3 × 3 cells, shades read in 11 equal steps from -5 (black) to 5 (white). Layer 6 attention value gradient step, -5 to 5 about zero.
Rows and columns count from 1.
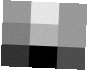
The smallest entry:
-5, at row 3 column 2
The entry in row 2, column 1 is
0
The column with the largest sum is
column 2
